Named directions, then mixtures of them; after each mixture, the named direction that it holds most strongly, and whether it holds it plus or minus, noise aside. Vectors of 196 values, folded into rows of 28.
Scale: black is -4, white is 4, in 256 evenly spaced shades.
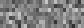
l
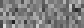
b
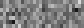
b, plus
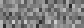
b, minus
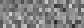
l, plus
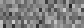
b, minus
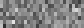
b, minus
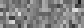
l, plus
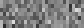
b, minus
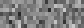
l, minus
